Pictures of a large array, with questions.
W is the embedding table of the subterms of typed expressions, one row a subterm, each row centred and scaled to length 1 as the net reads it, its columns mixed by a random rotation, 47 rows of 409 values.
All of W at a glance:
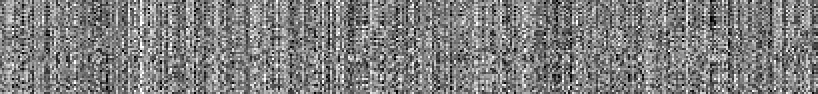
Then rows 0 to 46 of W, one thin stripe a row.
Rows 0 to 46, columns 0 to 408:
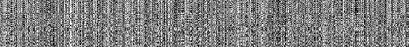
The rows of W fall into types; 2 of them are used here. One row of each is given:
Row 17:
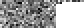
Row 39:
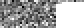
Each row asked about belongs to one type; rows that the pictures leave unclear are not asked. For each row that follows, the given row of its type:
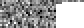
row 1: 39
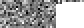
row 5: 17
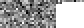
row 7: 17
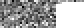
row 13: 39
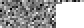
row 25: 17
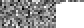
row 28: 39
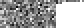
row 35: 17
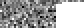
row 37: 39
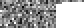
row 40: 39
